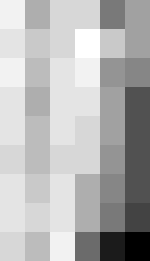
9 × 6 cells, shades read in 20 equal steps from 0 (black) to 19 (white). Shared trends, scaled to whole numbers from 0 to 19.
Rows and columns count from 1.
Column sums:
153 128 151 136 91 63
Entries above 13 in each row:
3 5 4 3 4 4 3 3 3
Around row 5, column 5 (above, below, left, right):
12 11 16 6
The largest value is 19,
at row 2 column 4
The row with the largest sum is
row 2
